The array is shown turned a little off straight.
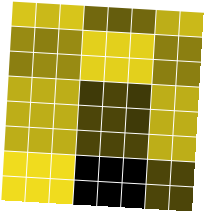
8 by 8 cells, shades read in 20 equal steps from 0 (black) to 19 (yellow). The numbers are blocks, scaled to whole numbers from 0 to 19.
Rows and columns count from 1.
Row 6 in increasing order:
6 6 6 15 15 15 15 15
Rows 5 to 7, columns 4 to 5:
6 6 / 6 6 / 0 0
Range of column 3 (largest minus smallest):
7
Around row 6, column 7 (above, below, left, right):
15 6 6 15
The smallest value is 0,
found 6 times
